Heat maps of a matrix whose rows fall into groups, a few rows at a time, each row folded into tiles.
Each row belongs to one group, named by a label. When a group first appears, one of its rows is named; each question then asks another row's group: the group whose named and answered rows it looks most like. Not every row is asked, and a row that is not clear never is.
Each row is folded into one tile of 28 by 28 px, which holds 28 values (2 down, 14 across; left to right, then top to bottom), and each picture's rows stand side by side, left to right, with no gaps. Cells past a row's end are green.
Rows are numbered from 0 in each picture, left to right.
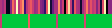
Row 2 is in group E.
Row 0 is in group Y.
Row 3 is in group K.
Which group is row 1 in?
K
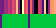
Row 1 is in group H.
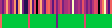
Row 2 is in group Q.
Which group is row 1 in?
E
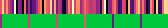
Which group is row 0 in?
K
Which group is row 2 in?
Y
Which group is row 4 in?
H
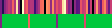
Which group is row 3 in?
E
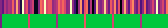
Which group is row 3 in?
E
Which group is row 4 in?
E
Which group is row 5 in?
Q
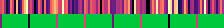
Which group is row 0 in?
H
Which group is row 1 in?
H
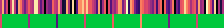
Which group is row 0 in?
E
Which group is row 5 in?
K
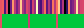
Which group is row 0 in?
E
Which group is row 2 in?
E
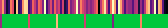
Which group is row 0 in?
H
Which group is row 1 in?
Q
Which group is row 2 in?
E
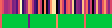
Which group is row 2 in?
Q
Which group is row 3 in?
E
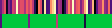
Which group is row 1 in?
H
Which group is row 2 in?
Y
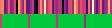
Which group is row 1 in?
Y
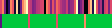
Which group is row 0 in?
H
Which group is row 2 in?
K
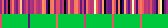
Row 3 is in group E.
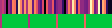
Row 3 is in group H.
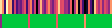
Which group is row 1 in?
E
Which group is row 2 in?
K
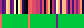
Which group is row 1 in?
K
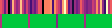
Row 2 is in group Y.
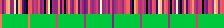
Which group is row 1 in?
K
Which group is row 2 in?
E
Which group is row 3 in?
Q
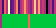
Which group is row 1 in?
Q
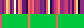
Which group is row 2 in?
K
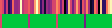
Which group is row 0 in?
E
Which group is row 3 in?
H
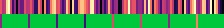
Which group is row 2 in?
H
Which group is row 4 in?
Y
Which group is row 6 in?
H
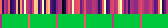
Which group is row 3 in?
K
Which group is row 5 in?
K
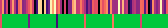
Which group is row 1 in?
H
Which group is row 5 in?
E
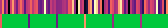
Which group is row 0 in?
E
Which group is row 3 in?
Q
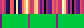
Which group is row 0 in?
H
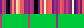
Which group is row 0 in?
Y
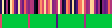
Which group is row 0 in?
E
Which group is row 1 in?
Y
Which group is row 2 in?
H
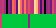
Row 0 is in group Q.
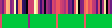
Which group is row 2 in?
K
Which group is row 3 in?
K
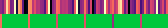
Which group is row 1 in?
K
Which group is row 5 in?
Q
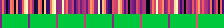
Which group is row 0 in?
H
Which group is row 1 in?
H
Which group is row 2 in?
Q
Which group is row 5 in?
Y
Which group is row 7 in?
K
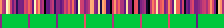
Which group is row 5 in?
Y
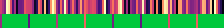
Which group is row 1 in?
H
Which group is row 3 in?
K
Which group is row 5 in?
H
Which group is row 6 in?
E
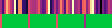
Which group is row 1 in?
K
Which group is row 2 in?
Q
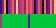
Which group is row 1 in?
H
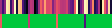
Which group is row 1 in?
Y
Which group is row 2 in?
K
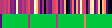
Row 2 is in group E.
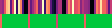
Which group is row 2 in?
Y
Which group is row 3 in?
Y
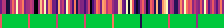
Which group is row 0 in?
Y
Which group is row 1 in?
Y
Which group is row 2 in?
E
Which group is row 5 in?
H
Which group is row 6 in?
Y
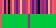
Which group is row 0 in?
E
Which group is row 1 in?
E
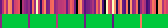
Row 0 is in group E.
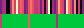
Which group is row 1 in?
K
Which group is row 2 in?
E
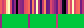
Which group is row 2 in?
Y
